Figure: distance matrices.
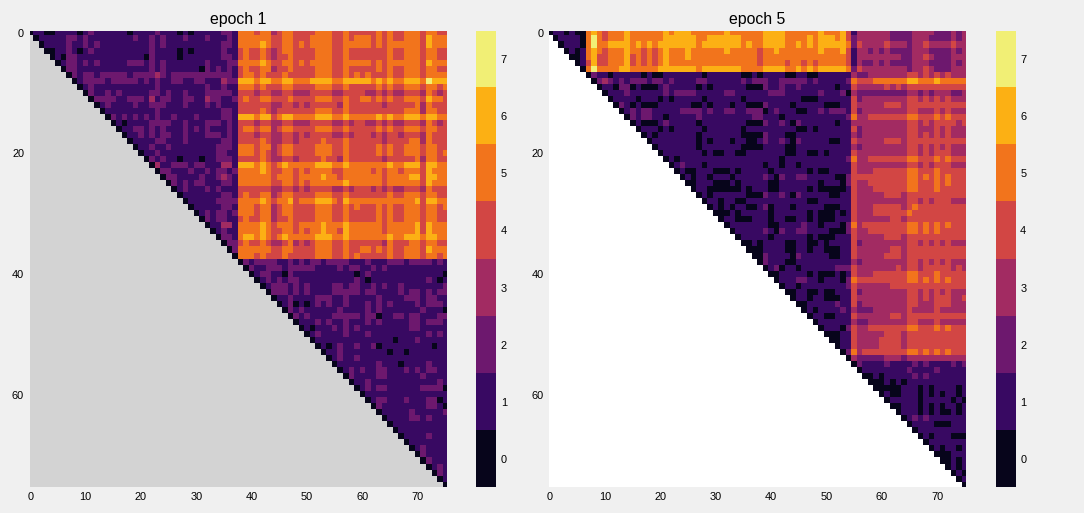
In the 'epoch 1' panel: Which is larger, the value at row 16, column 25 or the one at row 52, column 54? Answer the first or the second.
the first
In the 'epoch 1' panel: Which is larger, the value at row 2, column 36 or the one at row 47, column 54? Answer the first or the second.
the first
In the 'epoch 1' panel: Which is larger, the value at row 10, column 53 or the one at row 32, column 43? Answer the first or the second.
the second
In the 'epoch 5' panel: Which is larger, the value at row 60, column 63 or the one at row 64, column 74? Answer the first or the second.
the second
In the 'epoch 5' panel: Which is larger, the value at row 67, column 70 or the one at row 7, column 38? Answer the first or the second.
the first
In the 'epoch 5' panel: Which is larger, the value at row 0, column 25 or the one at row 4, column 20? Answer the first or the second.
the first
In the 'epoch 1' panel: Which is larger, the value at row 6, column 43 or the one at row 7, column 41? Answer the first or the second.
the first
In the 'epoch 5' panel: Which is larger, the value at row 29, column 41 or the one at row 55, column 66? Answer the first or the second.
the second
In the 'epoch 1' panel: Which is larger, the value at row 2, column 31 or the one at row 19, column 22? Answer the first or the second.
the second
